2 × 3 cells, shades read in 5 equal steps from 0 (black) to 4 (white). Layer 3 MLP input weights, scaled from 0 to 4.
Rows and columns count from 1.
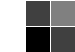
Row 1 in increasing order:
1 2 4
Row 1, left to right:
4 1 2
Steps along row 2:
down up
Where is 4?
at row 1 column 1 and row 2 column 1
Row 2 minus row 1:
0 -1 -1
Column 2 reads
1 0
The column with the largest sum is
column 1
